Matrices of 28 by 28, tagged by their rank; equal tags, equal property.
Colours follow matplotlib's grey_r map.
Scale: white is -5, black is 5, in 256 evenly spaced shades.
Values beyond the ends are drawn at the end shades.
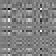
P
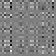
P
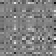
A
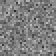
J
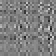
A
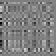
P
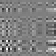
P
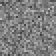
J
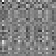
A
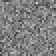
J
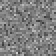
J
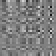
P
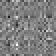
A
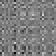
A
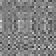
A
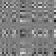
P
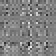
A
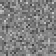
J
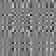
P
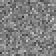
J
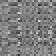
A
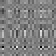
P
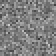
J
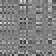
A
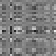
P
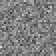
J
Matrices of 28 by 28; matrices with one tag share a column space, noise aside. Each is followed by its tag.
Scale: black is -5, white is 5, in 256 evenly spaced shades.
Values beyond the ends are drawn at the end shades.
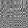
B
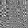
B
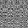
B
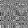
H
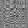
B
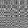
B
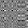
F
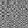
B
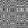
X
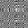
X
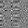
F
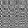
B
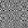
F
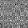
H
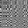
B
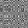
X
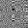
X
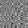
H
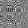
X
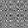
F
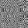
X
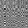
B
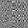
F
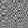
F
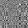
H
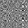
F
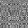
H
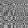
H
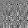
H
